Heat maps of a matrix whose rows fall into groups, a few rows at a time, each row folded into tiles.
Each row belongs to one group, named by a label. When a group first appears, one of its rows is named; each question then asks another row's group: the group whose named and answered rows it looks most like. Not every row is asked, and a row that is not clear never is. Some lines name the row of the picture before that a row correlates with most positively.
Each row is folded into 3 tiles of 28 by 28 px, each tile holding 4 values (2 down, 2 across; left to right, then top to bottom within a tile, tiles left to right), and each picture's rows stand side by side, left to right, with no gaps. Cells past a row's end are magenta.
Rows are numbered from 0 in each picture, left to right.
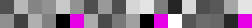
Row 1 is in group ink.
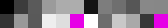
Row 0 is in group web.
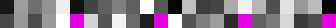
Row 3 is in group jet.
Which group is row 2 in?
ink
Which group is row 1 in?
ink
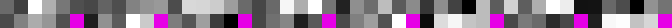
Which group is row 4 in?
web
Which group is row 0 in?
jet
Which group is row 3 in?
jet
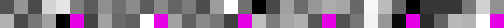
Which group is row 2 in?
ink
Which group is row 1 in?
web
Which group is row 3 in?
ink
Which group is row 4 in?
jet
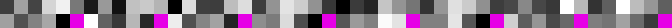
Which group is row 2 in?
ink
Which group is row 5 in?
jet
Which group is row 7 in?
jet
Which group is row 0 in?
ink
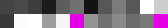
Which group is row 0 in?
web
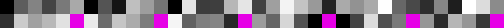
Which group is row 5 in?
ink
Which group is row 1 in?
ink
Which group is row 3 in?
jet
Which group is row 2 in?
ink
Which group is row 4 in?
jet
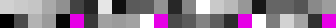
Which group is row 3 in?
ink
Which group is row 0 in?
jet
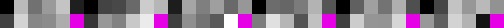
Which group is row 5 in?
ink
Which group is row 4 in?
web
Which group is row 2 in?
web
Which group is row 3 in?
web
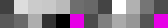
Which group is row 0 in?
jet
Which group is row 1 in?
jet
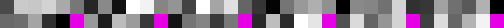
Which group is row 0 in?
jet
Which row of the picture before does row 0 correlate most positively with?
0
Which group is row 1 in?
ink
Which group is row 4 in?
web
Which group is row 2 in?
jet
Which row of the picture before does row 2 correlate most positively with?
1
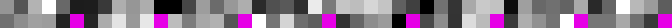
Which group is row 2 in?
ink
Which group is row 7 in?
jet
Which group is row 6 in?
web
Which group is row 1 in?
web
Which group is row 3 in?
ink
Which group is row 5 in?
web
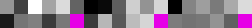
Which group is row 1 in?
web
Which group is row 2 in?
ink
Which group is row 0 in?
jet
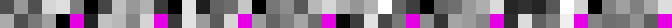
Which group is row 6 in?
web
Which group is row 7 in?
ink
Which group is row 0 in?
ink
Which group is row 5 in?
ink
